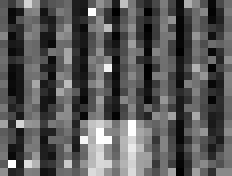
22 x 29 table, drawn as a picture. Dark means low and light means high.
Odd patch: higher, in the bottom middle. Stripes: upright, repeating 7 times. Ninth with the highest average: bottom middle.
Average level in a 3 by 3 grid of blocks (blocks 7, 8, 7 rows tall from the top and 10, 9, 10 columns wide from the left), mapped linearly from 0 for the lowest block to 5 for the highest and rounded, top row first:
0 0 0 / 0 0 0 / 1 5 0
